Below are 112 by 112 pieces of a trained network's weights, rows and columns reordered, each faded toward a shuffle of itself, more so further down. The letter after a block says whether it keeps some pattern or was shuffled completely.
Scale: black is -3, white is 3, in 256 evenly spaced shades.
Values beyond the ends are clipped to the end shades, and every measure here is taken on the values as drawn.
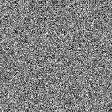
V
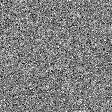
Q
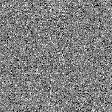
V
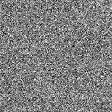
V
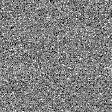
V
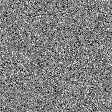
Q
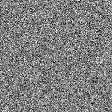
V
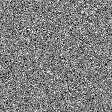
Q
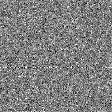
V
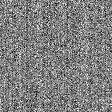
V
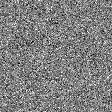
Q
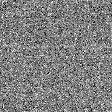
V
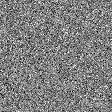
Q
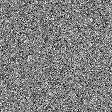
Q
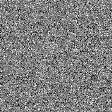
V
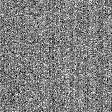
V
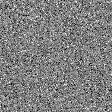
Q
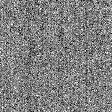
V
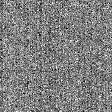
V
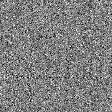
V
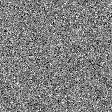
Q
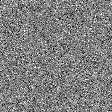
Q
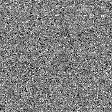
V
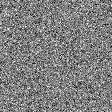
Q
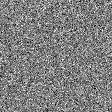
Q
